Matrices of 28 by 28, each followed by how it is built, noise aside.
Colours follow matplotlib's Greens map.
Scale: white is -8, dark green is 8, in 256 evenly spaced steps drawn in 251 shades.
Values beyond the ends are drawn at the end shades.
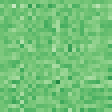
low rank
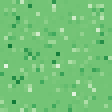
sparse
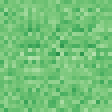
low rank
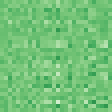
low rank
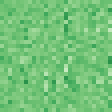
low rank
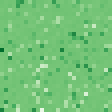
sparse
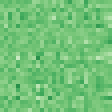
low rank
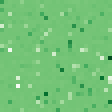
sparse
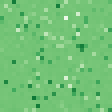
sparse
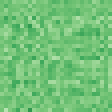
low rank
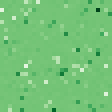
sparse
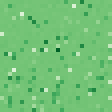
sparse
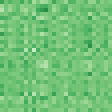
low rank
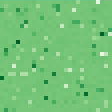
sparse
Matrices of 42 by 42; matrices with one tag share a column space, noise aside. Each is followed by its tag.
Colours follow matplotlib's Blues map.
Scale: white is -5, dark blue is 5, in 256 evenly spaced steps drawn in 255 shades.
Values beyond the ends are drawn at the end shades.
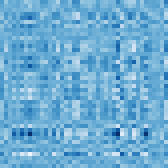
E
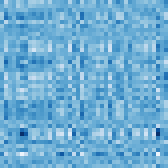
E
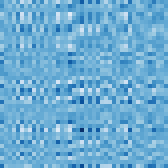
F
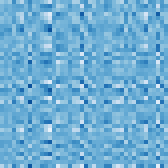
F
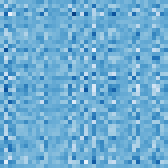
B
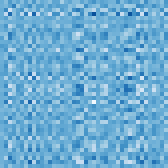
B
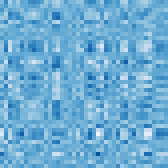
E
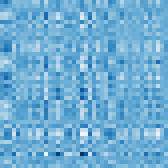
E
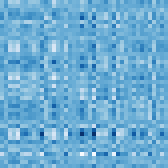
E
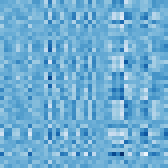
E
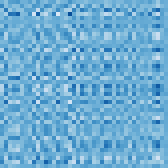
B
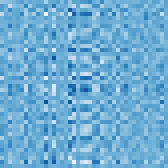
B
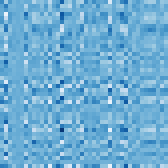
F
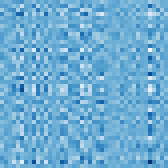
B
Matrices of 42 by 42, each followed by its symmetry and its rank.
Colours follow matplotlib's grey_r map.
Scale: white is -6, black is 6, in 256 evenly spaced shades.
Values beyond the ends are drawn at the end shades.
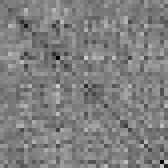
symmetric, rank five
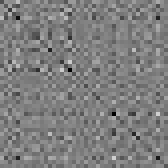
symmetric, rank five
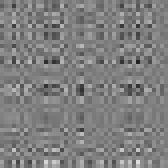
neither, rank two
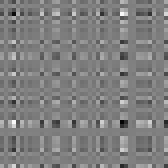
symmetric, rank one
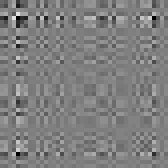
symmetric, rank two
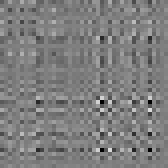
symmetric, rank two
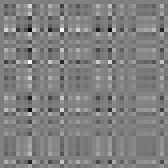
symmetric, rank one
